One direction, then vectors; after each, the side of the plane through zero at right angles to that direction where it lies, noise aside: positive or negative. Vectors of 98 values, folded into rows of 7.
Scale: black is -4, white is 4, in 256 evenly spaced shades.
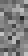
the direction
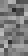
negative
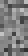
positive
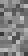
negative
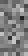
positive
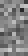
negative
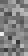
positive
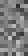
negative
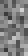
positive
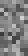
negative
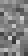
negative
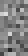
positive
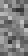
negative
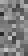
negative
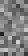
negative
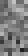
positive
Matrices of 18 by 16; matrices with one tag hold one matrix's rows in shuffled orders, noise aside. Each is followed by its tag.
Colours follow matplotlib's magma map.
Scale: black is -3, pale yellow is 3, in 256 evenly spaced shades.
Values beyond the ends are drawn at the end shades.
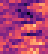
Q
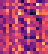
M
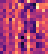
M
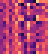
M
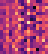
M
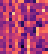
M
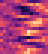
Q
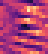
Q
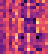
M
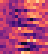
Q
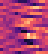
Q
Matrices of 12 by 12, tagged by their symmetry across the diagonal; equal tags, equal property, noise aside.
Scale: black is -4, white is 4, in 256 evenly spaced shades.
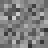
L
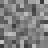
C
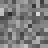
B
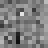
B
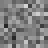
C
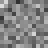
L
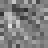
C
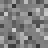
C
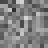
B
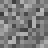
L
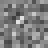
L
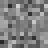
B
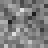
C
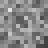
L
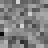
B
